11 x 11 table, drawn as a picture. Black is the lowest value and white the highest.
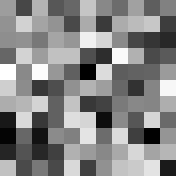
There is no overall slope. No regular stripes run through it. The middle left is the ninth with the highest average. The bottom left is the ninth with the lowest average. On average the colour sits 50% of the way up the scale.
